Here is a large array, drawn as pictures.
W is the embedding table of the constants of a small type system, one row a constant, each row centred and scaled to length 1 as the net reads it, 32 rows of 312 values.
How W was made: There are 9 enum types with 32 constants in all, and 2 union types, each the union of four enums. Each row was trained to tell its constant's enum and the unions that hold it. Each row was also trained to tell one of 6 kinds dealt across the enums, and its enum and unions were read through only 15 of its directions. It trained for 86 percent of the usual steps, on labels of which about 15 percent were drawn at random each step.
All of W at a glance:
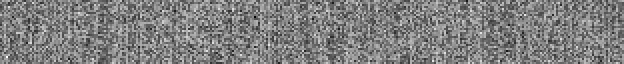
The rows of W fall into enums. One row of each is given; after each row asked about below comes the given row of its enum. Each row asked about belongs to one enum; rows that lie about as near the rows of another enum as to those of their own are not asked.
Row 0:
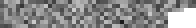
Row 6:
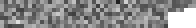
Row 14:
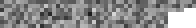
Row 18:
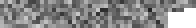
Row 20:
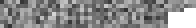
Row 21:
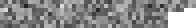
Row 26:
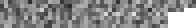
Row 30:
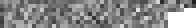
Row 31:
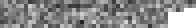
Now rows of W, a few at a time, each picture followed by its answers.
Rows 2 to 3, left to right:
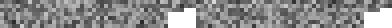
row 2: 21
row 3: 14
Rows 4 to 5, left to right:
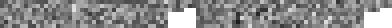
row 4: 14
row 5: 31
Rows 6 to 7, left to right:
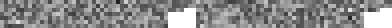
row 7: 30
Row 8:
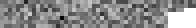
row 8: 6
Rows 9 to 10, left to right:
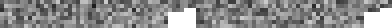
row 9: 18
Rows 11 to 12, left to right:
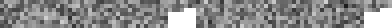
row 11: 0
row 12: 14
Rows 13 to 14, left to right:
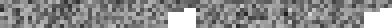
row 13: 18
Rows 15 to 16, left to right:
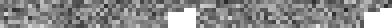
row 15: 18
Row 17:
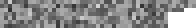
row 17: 21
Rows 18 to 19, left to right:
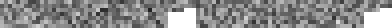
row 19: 20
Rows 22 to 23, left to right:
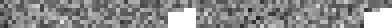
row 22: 0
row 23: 6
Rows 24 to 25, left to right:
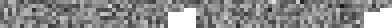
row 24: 20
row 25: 14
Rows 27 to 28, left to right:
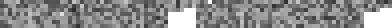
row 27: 0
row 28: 21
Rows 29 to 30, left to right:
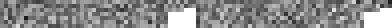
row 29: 20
